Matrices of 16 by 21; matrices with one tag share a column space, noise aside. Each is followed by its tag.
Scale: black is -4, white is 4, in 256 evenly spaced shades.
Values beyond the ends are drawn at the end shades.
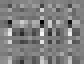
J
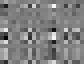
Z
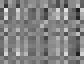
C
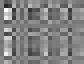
C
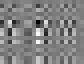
J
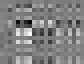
J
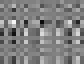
J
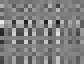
J
